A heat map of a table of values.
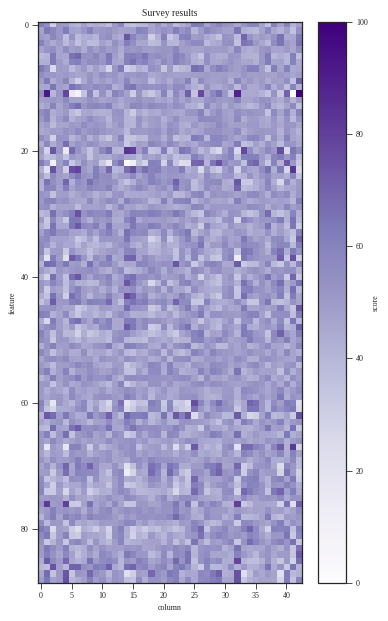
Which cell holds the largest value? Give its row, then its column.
11, 42
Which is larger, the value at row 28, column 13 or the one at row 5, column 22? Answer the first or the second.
the second
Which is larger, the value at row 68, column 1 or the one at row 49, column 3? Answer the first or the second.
the second
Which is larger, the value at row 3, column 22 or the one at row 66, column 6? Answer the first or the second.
the second
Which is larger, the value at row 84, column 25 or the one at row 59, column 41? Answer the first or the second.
the second
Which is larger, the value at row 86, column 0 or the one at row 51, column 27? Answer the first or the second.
the second
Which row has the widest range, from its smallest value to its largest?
11
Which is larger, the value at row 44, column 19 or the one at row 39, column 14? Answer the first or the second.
the first
